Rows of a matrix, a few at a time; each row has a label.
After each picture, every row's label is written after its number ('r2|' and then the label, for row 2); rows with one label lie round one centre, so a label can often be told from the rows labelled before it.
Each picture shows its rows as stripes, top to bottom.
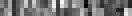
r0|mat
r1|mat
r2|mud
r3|mud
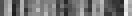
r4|mud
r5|mud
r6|mud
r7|mud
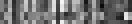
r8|mat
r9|mat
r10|mat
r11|mud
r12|mud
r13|mat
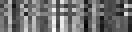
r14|mat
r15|mud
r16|mat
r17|mud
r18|mat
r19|mat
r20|mat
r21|mat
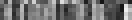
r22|mat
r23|mud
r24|mud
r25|mud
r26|mud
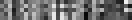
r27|mud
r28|mat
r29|mud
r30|mat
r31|mat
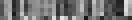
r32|mud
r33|mud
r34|mud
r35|mud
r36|mat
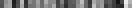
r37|mud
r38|mud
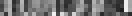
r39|mud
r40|mud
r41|mud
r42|mat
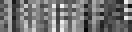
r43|mud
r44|mat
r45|mud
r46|mat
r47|mud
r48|mat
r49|mat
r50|mat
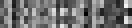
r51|mud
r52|mud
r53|mat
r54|mat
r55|mud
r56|mud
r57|mat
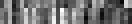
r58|mud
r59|mud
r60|mat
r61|mat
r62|mat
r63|mat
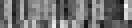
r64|mud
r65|mud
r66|mud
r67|mud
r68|mud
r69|mat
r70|mat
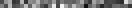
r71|mud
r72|mat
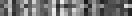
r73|mat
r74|mud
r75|mat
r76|mat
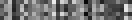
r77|mat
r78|mud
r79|mud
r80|mat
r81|mud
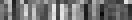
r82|mud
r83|mat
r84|mat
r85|mat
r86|mat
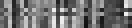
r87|mud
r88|mud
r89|mat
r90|mud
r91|mat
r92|mat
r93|mat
